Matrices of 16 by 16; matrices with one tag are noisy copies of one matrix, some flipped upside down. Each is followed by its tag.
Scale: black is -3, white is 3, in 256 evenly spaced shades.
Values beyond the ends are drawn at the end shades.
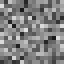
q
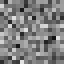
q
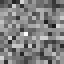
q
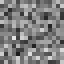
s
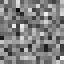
s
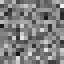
s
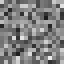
s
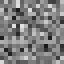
s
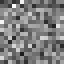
q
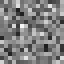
s
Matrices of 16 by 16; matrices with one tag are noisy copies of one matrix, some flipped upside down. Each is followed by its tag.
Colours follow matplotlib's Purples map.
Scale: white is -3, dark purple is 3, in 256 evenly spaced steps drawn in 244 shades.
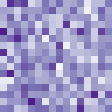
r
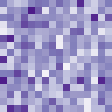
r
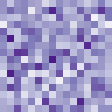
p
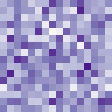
p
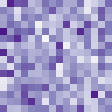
r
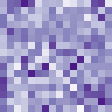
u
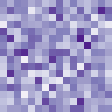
p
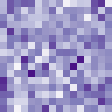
u
